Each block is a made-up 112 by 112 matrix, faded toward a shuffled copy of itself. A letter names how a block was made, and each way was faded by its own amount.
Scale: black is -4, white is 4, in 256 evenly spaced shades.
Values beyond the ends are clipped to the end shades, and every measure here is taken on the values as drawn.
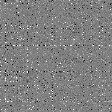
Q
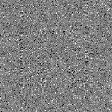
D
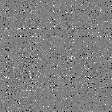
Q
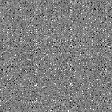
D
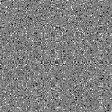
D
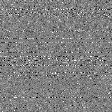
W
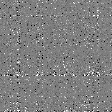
Q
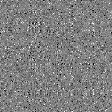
D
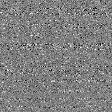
W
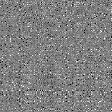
D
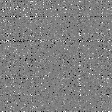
Q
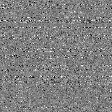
W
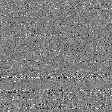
W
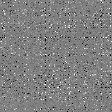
Q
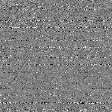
W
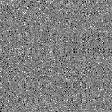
D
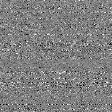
W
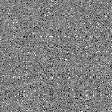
D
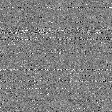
W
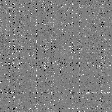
Q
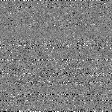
W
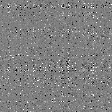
Q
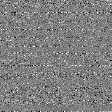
W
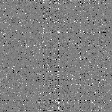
Q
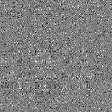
D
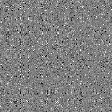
D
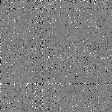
Q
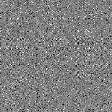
D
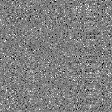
D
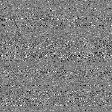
W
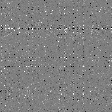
Q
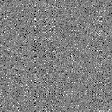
D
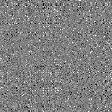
D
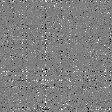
Q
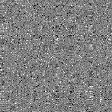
D
